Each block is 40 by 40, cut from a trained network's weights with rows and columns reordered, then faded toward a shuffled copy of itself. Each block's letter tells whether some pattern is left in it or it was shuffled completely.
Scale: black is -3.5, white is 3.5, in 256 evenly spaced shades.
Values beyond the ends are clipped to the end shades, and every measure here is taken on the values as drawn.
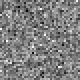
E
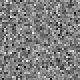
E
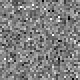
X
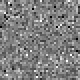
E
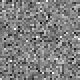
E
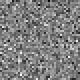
X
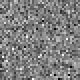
X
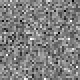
E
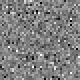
E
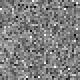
X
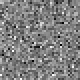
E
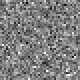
X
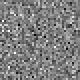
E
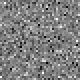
X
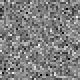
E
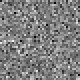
X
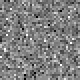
X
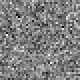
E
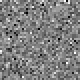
X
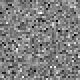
X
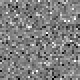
E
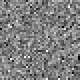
X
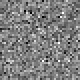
X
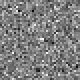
E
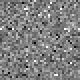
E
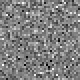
X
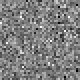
X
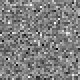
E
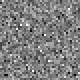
X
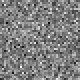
X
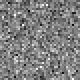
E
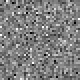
E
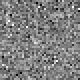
X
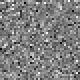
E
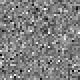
E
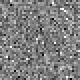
X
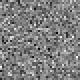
X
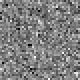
X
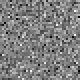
X
